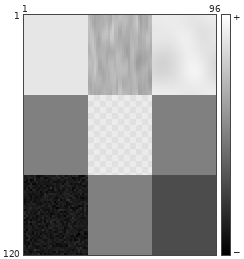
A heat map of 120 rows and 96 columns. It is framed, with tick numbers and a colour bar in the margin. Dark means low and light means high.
It is made of 3 by 3 panels. Panel 1,1: very high, flat. Panel 1,2: high, streaked downward, faint in contrast. Panel 1,3: very high, smooth, faint in contrast. Panel 2,1: middling, flat. Panel 2,2: very high, checkered, faint in contrast. Panel 2,3: middling, flat. Panel 3,1: very low, fine-grained, faint in contrast. Panel 3,2: middling, flat. Panel 3,3: low, flat.
